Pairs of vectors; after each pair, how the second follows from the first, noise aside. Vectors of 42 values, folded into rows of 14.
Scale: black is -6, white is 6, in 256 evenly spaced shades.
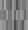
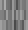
copied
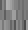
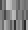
scaled up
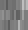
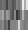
scaled up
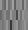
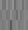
shrunk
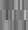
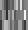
scaled up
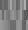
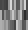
scaled up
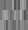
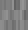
shrunk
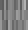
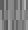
copied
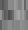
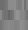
shrunk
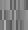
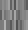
copied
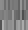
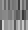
scaled up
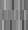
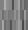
copied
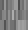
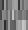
scaled up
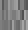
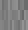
shrunk
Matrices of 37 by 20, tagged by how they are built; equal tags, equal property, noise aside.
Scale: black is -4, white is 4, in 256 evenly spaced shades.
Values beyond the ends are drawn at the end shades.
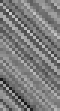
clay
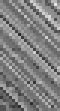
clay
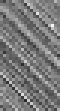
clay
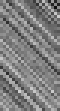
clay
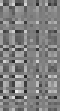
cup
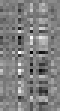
cup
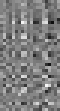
cup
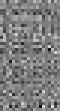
cup
